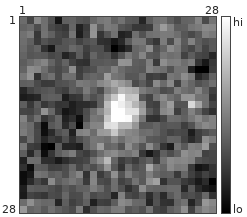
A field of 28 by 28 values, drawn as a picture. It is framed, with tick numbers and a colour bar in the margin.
Grain: blotchy. Stripes: none. Ninth with the highest average: centre. Bumps: one, in the centre. Slope: none.
